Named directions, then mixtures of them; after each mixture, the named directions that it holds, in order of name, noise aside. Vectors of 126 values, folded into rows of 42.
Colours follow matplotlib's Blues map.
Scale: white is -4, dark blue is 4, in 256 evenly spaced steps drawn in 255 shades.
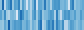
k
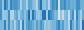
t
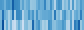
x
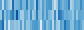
k, t, x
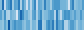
k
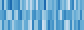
k, x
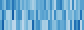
x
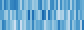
t, x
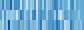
k, t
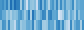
k, t, x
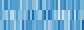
t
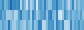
k, t, x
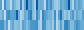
k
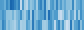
k, t, x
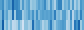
x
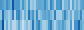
x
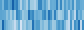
t, x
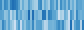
t, x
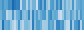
k, t, x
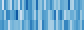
k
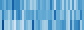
x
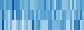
x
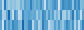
k, t, x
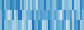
k, x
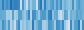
k, t, x
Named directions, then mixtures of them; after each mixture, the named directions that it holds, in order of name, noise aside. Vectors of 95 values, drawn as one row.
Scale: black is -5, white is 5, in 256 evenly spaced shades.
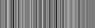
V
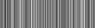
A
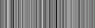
V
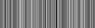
A, V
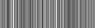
V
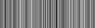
A, V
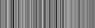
V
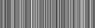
A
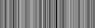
A, V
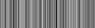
A, V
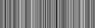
A, V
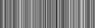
A, V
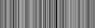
A, V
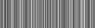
A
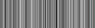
A, V
